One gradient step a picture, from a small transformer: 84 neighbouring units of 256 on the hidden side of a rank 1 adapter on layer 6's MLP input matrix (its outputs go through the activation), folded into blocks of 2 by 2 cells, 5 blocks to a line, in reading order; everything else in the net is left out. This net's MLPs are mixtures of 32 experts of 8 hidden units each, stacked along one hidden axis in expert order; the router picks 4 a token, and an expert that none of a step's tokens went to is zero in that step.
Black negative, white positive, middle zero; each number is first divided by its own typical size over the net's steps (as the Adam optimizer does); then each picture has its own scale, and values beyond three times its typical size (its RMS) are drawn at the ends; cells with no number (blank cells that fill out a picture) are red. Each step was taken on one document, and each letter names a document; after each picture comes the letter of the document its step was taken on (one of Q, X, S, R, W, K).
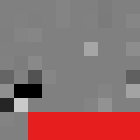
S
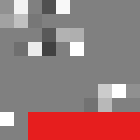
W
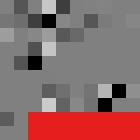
W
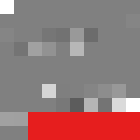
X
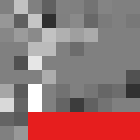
W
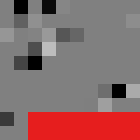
W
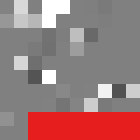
W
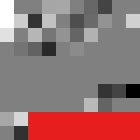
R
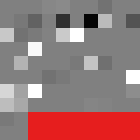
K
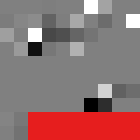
R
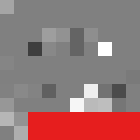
X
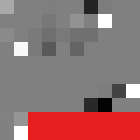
R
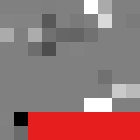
R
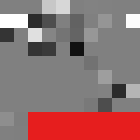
R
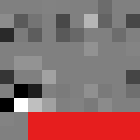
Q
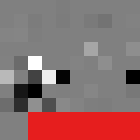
S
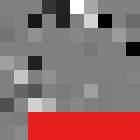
Q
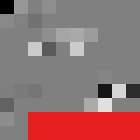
X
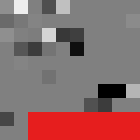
W
